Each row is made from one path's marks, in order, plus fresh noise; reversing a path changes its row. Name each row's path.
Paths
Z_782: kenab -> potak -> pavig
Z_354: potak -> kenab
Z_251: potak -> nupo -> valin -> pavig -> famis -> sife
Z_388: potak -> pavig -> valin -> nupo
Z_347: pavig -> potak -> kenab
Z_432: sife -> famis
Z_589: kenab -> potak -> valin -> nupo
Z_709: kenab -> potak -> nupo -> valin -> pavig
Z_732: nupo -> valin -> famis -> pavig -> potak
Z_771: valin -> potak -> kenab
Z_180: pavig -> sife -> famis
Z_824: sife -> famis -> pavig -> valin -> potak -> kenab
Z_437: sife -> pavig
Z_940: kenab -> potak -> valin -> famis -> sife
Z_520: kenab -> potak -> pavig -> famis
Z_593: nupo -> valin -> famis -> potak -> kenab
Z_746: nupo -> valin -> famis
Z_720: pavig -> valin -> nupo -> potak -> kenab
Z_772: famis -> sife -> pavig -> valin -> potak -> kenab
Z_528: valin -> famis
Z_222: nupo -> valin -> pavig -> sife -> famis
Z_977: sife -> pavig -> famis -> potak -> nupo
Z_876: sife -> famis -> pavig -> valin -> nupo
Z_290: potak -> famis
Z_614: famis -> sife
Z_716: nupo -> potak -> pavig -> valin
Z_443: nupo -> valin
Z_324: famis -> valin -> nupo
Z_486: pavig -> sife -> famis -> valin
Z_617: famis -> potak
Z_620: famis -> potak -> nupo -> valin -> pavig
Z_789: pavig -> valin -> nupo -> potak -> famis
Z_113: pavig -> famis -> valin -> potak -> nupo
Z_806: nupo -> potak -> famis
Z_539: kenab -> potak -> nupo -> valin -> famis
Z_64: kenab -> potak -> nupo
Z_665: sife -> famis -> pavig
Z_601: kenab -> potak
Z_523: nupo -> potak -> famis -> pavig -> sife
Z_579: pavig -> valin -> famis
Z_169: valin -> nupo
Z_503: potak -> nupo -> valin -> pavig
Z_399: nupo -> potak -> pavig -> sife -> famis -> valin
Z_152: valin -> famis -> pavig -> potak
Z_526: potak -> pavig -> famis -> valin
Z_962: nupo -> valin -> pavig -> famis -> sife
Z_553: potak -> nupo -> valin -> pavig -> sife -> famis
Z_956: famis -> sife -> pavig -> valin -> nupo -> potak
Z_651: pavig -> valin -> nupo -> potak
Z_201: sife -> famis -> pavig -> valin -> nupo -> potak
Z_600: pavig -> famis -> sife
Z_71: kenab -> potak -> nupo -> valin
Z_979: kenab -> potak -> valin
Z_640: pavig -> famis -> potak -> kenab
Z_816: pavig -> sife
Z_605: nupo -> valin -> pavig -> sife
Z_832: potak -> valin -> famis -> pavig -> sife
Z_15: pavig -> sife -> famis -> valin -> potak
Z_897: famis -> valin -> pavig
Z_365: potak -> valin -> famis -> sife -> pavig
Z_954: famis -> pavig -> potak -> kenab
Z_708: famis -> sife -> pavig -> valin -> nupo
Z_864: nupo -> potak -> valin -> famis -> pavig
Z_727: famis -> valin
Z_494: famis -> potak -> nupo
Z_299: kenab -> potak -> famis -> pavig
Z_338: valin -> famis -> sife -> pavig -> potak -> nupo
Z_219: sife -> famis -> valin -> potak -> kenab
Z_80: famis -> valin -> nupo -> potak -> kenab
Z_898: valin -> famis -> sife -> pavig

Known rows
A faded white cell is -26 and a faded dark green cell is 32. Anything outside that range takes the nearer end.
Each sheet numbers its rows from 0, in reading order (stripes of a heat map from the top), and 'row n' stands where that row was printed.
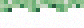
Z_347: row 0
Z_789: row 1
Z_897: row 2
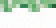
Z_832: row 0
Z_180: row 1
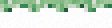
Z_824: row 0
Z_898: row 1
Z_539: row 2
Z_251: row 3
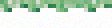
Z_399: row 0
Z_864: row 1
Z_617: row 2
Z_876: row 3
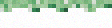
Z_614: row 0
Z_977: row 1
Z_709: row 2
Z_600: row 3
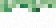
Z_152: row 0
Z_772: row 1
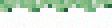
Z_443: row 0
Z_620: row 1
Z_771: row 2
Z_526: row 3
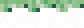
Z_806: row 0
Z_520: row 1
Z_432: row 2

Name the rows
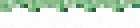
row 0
Z_579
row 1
Z_601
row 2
Z_201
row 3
Z_589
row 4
Z_113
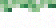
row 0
Z_219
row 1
Z_486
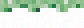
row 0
Z_299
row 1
Z_593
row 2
Z_816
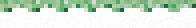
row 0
Z_80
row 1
Z_388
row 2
Z_651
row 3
Z_962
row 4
Z_354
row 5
Z_940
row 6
Z_528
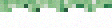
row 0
Z_290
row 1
Z_71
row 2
Z_732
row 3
Z_665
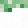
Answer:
Z_605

